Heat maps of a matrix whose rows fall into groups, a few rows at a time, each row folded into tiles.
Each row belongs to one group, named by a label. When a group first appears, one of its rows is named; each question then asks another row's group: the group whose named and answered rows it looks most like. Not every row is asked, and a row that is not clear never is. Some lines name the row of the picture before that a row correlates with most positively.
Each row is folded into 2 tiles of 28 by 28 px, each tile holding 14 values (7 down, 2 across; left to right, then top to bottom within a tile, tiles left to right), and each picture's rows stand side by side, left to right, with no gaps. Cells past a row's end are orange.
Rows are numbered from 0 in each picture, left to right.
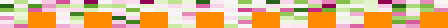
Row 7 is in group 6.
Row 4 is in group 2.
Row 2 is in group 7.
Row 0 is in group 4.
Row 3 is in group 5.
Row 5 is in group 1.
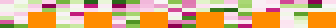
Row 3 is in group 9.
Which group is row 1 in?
5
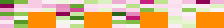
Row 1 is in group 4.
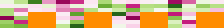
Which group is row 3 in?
6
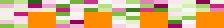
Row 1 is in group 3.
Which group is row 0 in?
5
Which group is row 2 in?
1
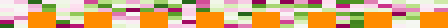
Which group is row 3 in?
3
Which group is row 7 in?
4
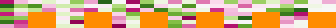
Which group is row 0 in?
6
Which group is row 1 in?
2
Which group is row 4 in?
9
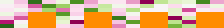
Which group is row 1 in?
3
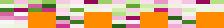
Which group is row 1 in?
7
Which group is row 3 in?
7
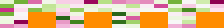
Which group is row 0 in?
3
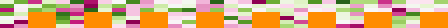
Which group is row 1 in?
3
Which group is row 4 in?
7
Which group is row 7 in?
4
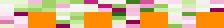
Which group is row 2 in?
3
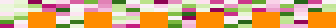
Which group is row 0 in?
6
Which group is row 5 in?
3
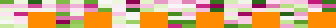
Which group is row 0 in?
5
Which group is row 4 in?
5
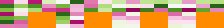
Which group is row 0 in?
6
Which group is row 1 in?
3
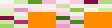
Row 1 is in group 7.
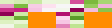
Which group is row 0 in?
4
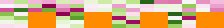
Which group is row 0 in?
1
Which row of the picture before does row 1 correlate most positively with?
0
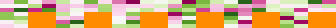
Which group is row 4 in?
3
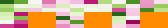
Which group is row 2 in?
3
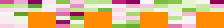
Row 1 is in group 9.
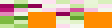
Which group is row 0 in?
4
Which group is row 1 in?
4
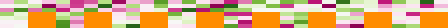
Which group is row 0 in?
1
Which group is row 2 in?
2
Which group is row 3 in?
1
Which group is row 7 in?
5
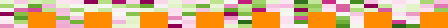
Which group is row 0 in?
4
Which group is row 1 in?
7
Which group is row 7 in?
5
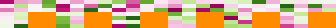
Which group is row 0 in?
2
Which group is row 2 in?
9
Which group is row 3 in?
1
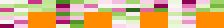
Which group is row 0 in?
3
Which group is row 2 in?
1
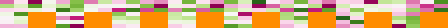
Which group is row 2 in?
1
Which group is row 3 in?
1
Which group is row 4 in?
5
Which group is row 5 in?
1
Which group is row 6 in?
7
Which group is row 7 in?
9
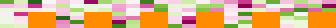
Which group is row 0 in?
5
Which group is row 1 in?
7
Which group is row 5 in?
1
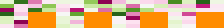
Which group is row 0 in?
3
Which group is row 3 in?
5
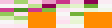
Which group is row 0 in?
1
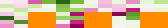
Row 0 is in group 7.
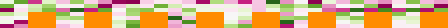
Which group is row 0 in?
3
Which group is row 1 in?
1
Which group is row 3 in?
7
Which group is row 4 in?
2
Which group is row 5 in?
6
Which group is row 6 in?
1
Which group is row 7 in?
1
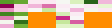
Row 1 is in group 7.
